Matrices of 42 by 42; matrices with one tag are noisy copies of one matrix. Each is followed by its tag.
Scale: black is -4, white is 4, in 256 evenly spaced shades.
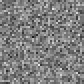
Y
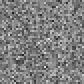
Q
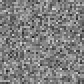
Y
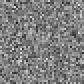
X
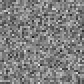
Y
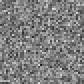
Y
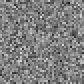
X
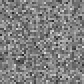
Q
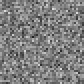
Y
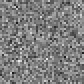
X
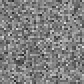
Q
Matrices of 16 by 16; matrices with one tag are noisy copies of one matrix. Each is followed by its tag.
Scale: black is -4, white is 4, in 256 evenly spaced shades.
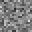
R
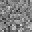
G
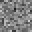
R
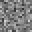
R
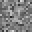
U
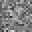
U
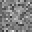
U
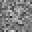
U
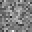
U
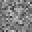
U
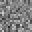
G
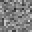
R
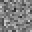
R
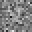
U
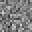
G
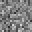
G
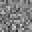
G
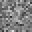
U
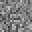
G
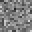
R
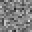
R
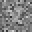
U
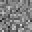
G
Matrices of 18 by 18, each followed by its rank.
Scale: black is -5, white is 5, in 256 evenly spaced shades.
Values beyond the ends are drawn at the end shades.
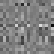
three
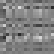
two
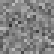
full rank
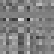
two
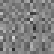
three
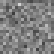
full rank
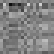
three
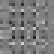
two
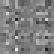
three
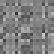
two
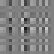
one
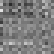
three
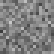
full rank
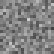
full rank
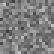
full rank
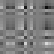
one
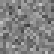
full rank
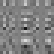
two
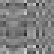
two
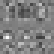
three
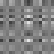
one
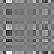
one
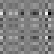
one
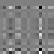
one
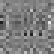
three
